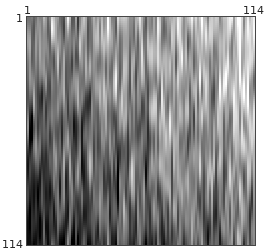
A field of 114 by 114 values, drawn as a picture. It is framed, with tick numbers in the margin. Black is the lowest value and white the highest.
Ninth with the lowest average: bottom left. Grain: streaks running down. Histogram: bell-shaped. Slope: up to the top right.
